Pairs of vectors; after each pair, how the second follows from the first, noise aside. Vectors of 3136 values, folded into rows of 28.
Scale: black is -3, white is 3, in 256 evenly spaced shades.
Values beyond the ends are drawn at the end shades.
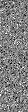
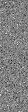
shrunk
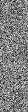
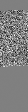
partly zeroed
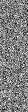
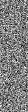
shuffled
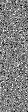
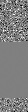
partly zeroed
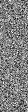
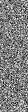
negated
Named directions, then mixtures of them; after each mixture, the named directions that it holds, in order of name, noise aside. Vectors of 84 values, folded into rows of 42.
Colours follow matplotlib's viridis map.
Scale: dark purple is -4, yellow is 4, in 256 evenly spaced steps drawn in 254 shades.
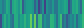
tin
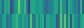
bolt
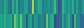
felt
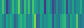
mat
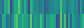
bolt, tin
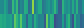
felt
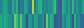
felt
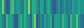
bolt, mat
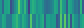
bolt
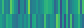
bolt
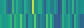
felt, mat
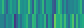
felt, mat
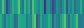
mat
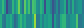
mat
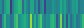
bolt, tin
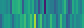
mat, tin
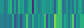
felt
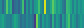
mat, tin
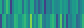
bolt, tin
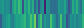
mat, tin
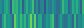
felt, tin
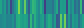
bolt, mat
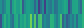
tin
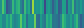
felt, mat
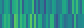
felt, tin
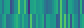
bolt
